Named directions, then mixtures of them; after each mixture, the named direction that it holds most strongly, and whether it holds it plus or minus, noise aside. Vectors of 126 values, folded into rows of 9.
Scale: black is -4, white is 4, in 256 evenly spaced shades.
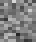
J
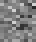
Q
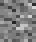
Q, minus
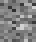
Q, minus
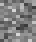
Q, plus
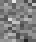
J, plus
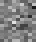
Q, plus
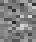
Q, minus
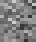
Q, plus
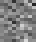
Q, minus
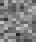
J, plus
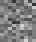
Q, minus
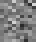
Q, plus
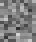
J, minus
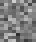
J, plus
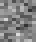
J, minus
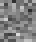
J, minus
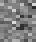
Q, plus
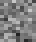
J, plus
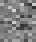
Q, plus
